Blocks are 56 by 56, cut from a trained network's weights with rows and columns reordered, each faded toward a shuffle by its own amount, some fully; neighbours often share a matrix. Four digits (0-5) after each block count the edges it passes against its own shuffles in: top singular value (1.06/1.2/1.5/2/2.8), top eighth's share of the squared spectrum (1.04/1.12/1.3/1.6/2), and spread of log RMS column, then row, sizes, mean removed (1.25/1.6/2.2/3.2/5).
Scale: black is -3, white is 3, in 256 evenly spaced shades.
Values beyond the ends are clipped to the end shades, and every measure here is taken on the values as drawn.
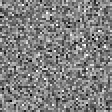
0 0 0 0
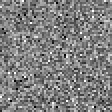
0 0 0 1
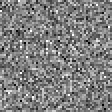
0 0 0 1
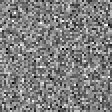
1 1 0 0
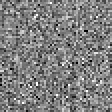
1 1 0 0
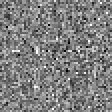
1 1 0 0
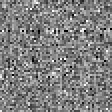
2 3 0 1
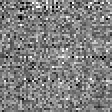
3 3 0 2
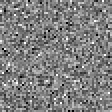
0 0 0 0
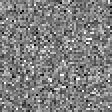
1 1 0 0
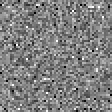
1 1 0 1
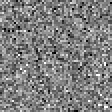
2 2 0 1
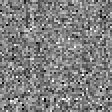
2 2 0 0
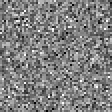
1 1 0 0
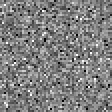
1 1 0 0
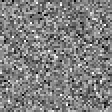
1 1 0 0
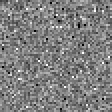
0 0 0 0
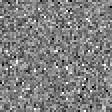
1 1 0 1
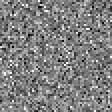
0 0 0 0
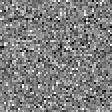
2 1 0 0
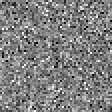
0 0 0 0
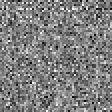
3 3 1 1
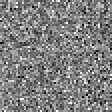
1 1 0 0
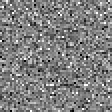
1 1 0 0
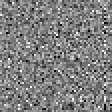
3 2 1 0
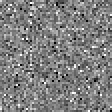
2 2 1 1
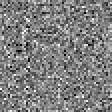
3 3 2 0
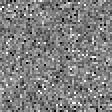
1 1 0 0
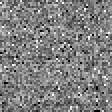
1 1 0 0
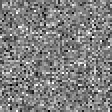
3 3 1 1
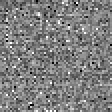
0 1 1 0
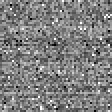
2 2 0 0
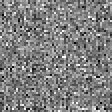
3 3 0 2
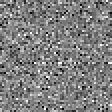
3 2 0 1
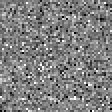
2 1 0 0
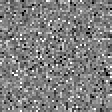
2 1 0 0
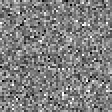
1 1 0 0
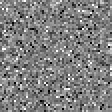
1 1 0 0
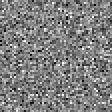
2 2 0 1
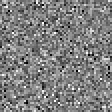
2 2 0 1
